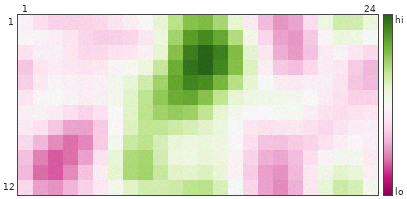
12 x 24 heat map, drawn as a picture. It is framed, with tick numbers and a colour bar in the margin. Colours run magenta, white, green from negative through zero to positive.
Ninth with the highest average: top middle. Stripes: none. Average level on the scale: 50%. Ninth with the lowest average: bottom left. Lone odd cells: none. Odd rows or columns: none.
